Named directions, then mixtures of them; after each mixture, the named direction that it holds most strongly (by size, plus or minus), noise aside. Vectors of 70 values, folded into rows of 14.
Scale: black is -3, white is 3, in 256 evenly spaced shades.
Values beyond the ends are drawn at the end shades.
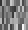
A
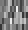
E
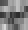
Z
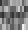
Z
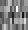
E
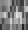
E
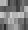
Z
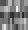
Z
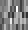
E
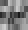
Z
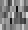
E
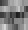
Z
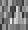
E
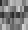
Z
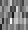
E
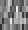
E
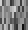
A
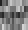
Z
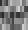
Z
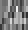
E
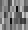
E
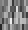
E
